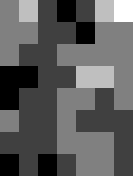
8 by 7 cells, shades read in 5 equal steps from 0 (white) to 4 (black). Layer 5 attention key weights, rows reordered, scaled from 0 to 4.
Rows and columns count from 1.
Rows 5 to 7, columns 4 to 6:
2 2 3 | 2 3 3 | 2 2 2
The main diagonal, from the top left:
2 2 3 3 2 3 3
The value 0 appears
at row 1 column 7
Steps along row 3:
up same down same same same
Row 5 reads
4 3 3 2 2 3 2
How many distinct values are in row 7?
2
